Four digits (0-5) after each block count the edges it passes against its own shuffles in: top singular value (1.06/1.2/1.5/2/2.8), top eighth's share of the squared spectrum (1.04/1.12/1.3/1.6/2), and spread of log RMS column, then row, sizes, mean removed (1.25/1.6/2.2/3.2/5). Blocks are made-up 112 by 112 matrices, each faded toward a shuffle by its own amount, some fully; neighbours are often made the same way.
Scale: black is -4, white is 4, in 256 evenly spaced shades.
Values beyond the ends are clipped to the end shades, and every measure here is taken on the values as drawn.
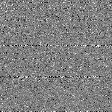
2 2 0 3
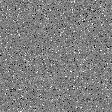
1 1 0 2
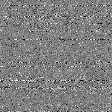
2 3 0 3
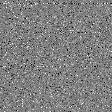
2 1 0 2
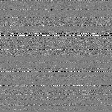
4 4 0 4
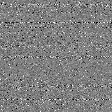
2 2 0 3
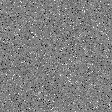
0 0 0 0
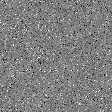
0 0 0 0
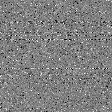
2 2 0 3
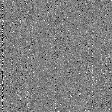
3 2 3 0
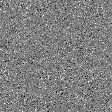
0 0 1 0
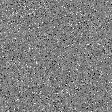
0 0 0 0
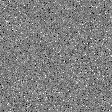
0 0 0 0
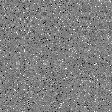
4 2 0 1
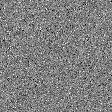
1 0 0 0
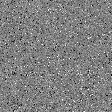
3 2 0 0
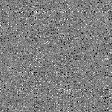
4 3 1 2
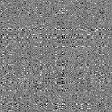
5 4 3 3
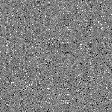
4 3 1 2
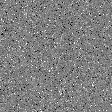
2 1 0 0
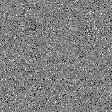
3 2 0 1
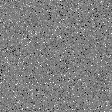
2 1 0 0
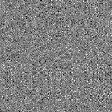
4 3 2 2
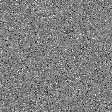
3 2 0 0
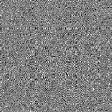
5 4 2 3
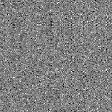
4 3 2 2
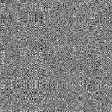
5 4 3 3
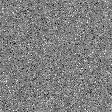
1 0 0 0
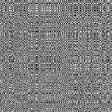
5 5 4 4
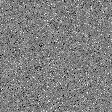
0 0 0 0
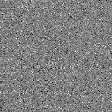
4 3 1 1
